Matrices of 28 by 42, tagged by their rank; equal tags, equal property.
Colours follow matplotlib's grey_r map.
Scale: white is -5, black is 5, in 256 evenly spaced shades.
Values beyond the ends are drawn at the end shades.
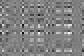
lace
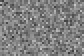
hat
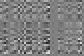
lace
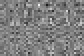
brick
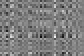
lace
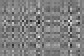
lace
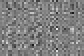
brick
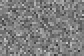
hat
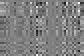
lace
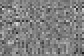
brick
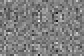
brick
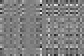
lace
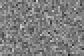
hat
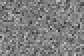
hat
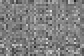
brick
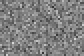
hat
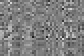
brick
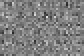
brick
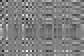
lace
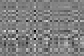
lace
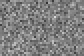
hat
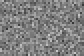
hat
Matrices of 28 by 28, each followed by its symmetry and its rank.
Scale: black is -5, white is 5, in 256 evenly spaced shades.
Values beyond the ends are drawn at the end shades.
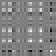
symmetric, rank one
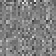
neither, rank five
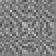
symmetric, rank three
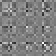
symmetric, rank three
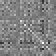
symmetric, rank five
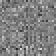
neither, rank five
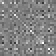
symmetric, rank five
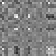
symmetric, rank three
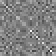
symmetric, rank five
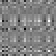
neither, rank two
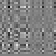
neither, rank two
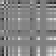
symmetric, rank one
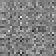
neither, rank five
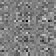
neither, rank five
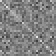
symmetric, rank five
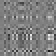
neither, rank two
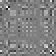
symmetric, rank three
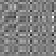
neither, rank two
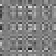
neither, rank two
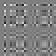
symmetric, rank one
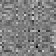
neither, rank five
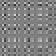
symmetric, rank one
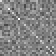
symmetric, rank five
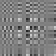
symmetric, rank one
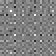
symmetric, rank three
